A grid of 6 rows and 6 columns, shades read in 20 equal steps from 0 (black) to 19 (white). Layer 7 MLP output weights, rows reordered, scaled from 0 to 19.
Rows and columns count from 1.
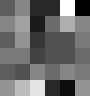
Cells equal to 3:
3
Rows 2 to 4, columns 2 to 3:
12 2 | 11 4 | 9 5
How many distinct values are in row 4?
4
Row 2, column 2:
12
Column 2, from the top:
10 12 11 9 6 14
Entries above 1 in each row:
5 6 6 6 6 5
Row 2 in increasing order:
2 8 10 10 12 13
